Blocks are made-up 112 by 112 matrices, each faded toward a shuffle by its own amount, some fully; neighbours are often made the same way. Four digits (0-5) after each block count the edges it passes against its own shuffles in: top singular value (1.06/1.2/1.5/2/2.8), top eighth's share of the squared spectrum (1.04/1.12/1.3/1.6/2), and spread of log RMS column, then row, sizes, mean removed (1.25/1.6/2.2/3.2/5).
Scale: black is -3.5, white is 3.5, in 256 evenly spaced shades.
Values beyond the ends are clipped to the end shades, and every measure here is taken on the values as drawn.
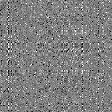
5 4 3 2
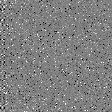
4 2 1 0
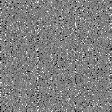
4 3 2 1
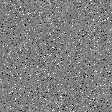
2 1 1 0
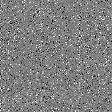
3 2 1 1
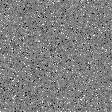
1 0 0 0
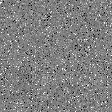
3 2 1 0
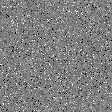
2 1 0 0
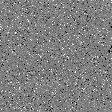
0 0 0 0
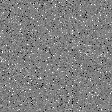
2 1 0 0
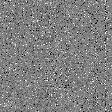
3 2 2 1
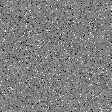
2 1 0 0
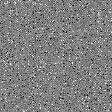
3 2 1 0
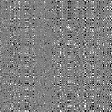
5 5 4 3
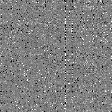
4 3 2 1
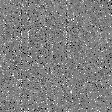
3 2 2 1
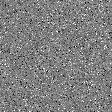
1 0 0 0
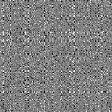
5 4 3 3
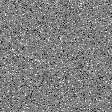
2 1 0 0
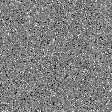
2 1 0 0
